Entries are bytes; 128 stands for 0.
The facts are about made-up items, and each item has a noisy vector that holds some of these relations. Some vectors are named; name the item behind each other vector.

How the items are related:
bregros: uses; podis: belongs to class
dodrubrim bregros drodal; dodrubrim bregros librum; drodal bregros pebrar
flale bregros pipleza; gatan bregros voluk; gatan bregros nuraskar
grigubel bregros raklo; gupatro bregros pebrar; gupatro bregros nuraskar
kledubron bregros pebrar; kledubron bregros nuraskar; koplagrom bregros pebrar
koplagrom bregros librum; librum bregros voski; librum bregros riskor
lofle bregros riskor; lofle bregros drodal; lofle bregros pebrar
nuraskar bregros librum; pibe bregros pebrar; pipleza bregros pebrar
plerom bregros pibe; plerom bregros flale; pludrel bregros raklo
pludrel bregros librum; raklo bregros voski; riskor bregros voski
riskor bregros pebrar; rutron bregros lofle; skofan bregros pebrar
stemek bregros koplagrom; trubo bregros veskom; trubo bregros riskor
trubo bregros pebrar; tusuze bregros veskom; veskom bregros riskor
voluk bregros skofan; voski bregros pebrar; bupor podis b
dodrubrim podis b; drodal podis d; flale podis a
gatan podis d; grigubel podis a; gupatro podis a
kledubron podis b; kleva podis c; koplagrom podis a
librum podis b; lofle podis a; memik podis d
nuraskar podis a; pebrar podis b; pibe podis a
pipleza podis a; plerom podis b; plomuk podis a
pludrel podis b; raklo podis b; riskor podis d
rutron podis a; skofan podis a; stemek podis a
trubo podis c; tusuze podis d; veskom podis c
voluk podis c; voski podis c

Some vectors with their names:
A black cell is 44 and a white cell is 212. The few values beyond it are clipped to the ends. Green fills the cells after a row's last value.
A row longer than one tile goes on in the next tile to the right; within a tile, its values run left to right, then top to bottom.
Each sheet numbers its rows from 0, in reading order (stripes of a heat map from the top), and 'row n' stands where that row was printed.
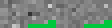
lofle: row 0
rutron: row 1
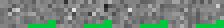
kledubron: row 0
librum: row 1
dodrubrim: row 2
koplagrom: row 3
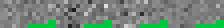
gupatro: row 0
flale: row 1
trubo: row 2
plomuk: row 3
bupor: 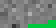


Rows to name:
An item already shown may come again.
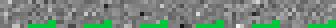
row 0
drodal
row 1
pludrel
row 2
lofle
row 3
plerom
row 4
riskor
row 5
skofan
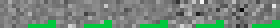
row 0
memik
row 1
lofle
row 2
kleva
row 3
veskom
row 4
flale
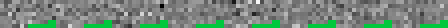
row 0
voluk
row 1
voski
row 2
raklo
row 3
tusuze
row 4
veskom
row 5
drodal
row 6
nuraskar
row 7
koplagrom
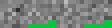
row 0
grigubel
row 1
gatan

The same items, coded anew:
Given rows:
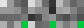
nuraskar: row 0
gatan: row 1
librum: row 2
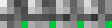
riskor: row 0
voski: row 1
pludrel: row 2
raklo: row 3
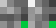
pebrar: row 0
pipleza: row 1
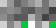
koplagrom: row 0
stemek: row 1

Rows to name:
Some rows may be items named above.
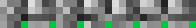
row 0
plerom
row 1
voski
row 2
plerom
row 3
gatan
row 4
veskom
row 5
voluk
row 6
kleva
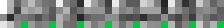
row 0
grigubel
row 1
bupor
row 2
flale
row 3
skofan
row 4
lofle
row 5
voluk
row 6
drodal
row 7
koplagrom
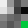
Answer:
tusuze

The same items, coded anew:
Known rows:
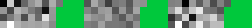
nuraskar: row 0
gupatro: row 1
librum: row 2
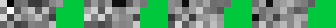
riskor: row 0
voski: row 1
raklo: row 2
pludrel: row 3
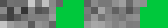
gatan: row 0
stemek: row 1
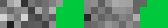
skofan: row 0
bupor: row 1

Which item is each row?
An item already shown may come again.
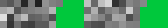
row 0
drodal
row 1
trubo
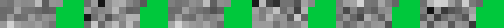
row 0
grigubel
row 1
pludrel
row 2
grigubel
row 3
koplagrom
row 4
kleva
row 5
voluk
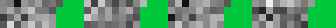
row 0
raklo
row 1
lofle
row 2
pludrel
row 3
flale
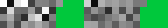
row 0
veskom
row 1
tusuze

